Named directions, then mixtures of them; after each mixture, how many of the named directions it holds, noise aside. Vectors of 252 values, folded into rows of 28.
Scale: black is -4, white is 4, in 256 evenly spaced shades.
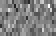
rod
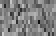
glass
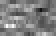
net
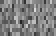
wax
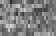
three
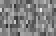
three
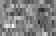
three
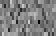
one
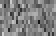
one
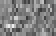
three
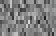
two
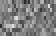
three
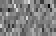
one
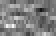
one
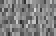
one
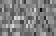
three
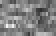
one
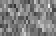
three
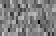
one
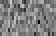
three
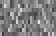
one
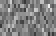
three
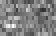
two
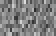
two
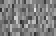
one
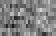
three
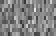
one
